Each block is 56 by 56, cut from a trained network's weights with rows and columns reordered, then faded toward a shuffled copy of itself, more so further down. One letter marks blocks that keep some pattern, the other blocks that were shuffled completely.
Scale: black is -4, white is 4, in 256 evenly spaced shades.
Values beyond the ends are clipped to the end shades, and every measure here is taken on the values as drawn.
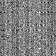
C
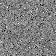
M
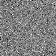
M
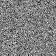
M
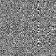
C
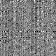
C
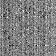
C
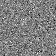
M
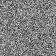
M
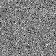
M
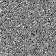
M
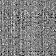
C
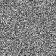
M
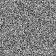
M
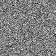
M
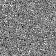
M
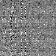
C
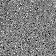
M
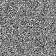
M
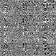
C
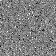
M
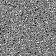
M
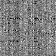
C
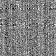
C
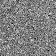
M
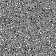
M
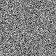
M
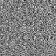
C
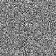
C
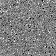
M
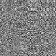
C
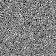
M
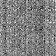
C
